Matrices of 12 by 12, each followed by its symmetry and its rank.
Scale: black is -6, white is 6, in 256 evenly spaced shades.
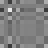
symmetric, rank one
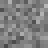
antisymmetric, full rank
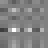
neither, rank one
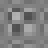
symmetric, rank one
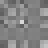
symmetric, rank two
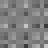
symmetric, rank one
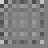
symmetric, rank one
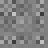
symmetric, rank two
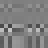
neither, rank one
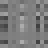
neither, rank one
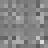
symmetric, rank two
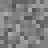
antisymmetric, full rank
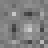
symmetric, rank two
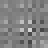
symmetric, rank two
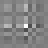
symmetric, rank one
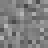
antisymmetric, full rank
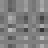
neither, rank one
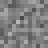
antisymmetric, full rank
